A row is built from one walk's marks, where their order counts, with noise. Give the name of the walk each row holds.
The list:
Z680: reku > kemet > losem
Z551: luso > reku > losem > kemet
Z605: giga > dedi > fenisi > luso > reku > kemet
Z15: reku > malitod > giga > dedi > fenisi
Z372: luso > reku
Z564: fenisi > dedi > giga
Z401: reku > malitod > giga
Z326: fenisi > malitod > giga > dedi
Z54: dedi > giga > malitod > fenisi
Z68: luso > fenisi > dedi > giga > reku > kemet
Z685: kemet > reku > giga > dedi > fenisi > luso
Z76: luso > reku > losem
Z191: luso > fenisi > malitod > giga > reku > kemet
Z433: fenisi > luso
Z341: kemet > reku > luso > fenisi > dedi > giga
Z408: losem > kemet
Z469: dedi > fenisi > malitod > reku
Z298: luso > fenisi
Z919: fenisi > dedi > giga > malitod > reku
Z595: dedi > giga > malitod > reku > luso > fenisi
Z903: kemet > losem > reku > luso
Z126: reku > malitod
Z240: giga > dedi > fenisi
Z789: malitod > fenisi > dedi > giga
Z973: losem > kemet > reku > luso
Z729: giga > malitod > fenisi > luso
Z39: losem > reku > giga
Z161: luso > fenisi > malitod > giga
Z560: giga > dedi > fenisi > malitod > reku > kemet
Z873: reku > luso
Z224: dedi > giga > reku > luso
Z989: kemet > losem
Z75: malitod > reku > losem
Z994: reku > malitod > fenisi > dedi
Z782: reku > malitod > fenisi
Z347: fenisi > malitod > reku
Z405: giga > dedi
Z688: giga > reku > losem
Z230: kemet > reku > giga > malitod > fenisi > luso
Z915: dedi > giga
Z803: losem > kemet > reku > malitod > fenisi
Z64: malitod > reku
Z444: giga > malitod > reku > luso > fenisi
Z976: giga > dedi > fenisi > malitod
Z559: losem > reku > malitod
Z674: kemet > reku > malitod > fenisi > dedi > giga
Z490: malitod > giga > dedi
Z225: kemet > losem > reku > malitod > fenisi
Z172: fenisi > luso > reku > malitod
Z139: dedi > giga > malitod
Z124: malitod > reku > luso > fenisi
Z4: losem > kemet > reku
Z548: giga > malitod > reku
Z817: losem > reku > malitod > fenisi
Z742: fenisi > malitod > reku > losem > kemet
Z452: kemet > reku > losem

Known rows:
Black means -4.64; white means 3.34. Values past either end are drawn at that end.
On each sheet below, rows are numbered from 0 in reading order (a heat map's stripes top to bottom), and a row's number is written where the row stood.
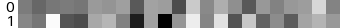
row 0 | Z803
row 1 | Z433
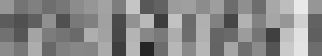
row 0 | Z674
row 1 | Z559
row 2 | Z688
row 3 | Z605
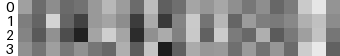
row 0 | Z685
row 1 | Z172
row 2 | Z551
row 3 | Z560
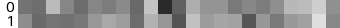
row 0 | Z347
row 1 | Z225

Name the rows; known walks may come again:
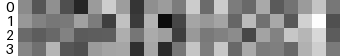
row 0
Z551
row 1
Z915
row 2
Z75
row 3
Z68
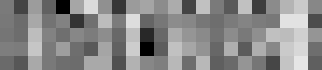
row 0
Z873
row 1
Z548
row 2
Z347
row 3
Z326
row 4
Z688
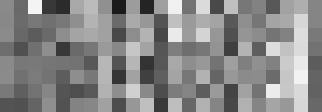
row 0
Z298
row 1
Z225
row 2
Z408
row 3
Z126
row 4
Z595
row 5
Z224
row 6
Z64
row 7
Z559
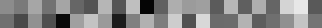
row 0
Z976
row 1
Z76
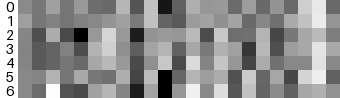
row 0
Z560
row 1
Z674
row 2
Z372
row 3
Z680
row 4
Z4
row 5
Z240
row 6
Z433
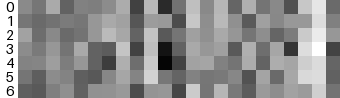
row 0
Z605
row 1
Z803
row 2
Z685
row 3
Z405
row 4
Z789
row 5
Z401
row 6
Z817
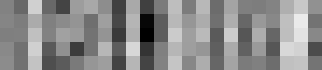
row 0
Z172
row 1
Z919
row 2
Z564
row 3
Z729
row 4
Z191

